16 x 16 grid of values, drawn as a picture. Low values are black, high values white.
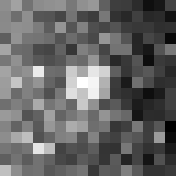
Values rise toward the left. In the centre lies a patch that is higher than the rest. The centre is the ninth with the highest average.
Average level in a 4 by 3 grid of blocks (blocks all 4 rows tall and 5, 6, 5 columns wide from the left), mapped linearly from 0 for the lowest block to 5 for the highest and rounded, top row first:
4 3 0 | 5 5 1 | 4 5 0 | 5 2 1
